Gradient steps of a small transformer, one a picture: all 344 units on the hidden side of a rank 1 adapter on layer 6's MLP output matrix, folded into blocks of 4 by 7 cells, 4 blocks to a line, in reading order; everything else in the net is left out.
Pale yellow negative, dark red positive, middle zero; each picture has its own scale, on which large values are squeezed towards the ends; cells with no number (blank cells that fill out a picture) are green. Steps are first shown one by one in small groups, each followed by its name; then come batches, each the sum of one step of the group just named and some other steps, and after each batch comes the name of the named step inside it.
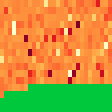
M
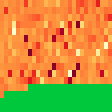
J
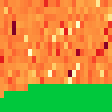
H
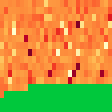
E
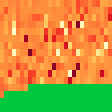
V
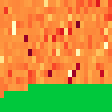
M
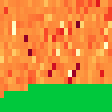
V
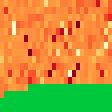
J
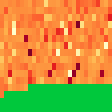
E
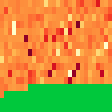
M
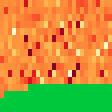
J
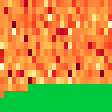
H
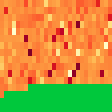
J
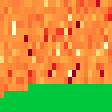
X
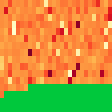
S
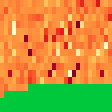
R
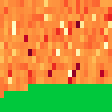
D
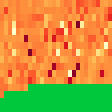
D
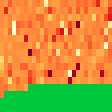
S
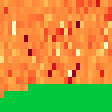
R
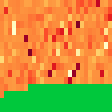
X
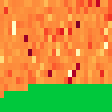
X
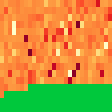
X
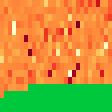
X
